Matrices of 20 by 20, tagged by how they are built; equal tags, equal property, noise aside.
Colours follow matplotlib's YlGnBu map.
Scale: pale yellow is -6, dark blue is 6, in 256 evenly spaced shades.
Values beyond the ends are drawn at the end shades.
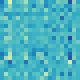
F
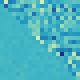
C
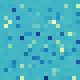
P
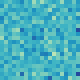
F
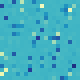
P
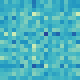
F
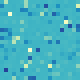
P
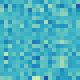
F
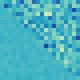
C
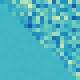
C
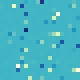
P
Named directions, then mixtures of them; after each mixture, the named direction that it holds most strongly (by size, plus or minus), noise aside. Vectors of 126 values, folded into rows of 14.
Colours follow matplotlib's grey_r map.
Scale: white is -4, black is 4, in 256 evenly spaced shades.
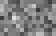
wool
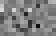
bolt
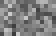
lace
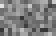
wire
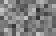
lace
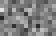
bolt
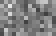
lace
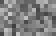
lace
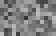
lace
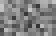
bolt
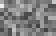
wire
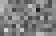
wool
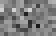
bolt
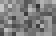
lace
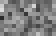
wool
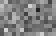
wool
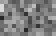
wool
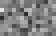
bolt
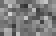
lace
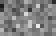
bolt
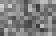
wire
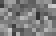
lace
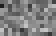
wire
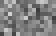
lace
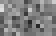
bolt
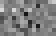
bolt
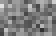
wire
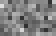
wire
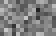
lace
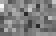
bolt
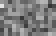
wire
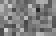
lace
